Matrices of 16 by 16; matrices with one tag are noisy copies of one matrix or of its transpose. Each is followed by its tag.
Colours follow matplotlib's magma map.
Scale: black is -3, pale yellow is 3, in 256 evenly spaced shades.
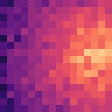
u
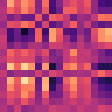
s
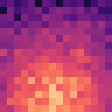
u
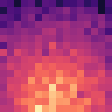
u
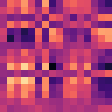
s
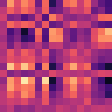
s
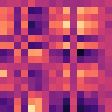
s
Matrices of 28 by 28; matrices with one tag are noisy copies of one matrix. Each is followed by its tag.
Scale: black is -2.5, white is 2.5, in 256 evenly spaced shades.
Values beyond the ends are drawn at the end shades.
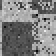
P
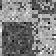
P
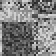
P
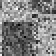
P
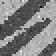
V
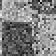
P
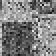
P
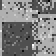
P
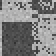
P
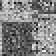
P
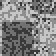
P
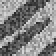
V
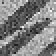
V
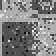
P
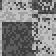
P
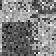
P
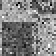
P
